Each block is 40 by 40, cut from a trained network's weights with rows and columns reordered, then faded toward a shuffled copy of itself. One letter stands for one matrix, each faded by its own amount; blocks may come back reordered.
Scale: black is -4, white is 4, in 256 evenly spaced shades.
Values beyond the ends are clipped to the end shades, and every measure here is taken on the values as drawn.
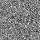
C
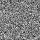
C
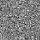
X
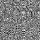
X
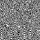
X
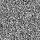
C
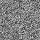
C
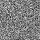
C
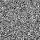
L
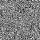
L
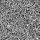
L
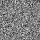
L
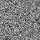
X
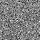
C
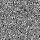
C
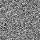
C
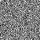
L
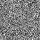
L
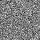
C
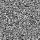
C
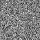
L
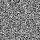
C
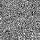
X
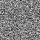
C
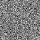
X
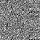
X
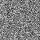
C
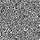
X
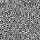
X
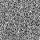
L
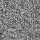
C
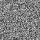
L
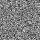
C
